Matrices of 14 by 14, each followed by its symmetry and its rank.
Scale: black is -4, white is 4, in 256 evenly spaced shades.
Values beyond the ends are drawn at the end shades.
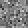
antisymmetric, full rank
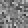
antisymmetric, full rank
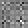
symmetric, rank two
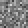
neither, full rank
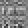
neither, rank three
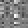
neither, rank two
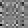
neither, rank two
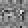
neither, rank three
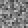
antisymmetric, full rank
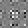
symmetric, rank two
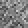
antisymmetric, full rank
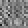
neither, rank three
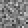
antisymmetric, full rank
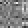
neither, rank three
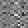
neither, rank three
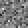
neither, full rank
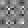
symmetric, rank two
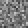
neither, full rank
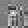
neither, rank two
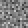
antisymmetric, full rank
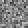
neither, full rank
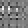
neither, rank two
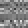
neither, rank two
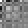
symmetric, rank two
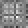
symmetric, rank two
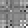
symmetric, rank two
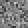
neither, full rank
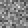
neither, full rank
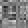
neither, rank two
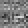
neither, rank three
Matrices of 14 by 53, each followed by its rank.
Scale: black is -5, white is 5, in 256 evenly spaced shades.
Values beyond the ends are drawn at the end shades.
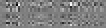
two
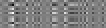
one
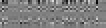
two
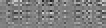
two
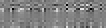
two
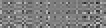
two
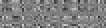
three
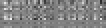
two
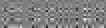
two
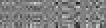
three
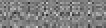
three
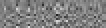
three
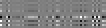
one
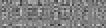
three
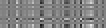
one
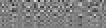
three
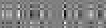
one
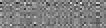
three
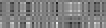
one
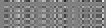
one
